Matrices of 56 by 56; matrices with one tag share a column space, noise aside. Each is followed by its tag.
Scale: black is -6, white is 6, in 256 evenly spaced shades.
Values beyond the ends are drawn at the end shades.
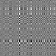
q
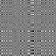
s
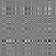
q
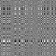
q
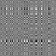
q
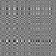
q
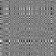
q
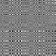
s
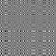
s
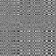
s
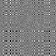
s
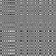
s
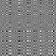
s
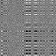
s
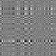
q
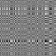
q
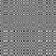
s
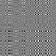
s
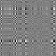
q
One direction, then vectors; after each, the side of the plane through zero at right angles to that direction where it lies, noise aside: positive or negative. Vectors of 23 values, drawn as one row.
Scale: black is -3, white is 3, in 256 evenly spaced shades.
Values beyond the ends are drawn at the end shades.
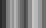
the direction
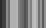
positive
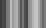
positive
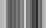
negative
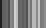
positive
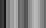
positive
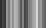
positive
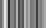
negative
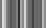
negative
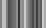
negative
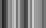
positive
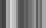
positive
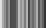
negative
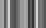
negative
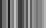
positive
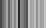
positive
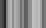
positive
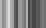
negative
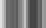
negative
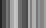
positive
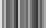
negative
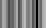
negative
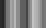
positive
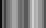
positive
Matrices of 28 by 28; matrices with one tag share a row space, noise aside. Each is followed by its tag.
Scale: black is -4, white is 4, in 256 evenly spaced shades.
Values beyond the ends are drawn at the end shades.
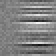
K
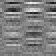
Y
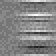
K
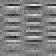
Y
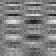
Y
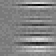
K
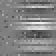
K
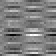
Y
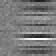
K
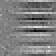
K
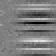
K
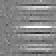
K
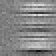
K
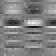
Y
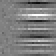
K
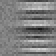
K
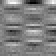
Y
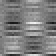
Y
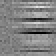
K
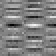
Y
